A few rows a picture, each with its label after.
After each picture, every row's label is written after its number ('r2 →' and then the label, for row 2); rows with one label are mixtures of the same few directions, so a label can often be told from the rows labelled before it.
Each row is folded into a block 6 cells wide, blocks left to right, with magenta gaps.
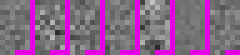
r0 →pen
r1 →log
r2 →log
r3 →log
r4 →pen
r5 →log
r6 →pen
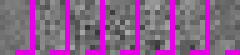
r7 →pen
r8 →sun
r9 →sun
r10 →log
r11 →pen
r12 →pen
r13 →pen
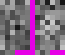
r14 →sun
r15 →sun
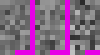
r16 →log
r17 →pen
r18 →log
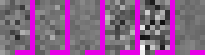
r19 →log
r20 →log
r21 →pen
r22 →sun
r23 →log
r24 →pen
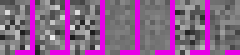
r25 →log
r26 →log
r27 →log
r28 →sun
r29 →sun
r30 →pen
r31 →sun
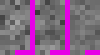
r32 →sun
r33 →pen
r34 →sun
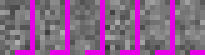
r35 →pen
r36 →sun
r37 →pen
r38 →log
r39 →pen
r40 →pen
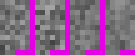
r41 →log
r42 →pen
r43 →pen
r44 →pen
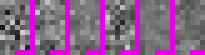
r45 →log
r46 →pen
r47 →pen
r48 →sun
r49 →log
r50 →pen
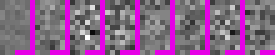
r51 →log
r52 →pen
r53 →log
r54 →pen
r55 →sun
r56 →sun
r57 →log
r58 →pen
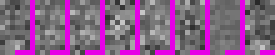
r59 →pen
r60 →pen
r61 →pen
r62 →sun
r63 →pen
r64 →sun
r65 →pen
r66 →pen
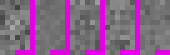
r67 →sun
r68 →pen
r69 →sun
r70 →pen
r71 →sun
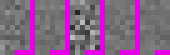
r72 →log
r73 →pen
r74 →log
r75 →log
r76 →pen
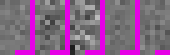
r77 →log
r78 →sun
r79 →log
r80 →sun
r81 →sun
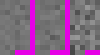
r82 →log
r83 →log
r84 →log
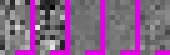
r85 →sun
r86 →pen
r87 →pen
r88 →sun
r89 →sun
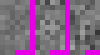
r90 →sun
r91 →sun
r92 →sun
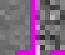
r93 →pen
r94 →log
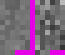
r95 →pen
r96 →sun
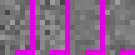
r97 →log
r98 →sun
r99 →pen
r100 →pen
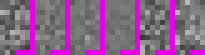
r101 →pen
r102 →log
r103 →log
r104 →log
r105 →log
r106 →pen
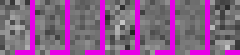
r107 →sun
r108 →pen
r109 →pen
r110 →sun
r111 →pen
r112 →pen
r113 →pen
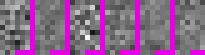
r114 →pen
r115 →sun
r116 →log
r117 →pen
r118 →pen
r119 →sun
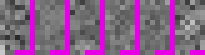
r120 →log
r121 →sun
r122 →pen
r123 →sun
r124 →sun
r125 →sun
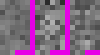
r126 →pen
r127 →sun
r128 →pen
